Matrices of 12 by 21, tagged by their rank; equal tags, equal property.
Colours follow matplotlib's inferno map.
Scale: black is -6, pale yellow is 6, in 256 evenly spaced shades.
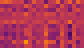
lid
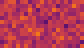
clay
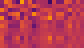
lid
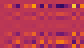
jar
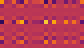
jar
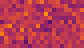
clay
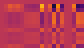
jar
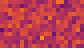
clay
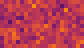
clay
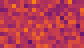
clay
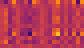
lid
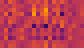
lid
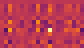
lid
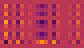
jar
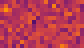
clay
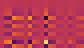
jar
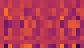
lid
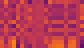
lid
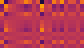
jar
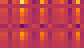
jar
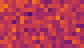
clay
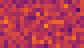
clay
